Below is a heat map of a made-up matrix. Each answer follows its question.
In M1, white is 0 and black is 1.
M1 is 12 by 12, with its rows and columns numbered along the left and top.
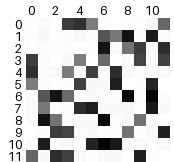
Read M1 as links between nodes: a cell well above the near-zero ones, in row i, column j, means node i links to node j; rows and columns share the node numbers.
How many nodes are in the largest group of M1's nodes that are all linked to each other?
3
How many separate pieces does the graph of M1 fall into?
1
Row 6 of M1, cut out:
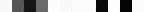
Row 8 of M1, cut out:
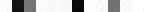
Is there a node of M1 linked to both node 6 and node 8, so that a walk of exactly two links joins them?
yes
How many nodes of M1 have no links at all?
0
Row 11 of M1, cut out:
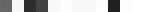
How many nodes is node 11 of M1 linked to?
4
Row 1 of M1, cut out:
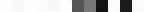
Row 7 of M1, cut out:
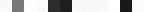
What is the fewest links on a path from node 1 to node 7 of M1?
1
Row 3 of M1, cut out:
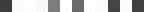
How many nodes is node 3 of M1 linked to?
5
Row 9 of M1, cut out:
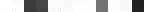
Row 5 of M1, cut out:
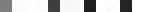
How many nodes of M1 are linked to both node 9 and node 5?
0
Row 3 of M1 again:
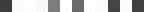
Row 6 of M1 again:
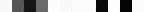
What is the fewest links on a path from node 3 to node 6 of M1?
1
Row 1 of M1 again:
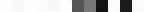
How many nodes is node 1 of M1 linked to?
4
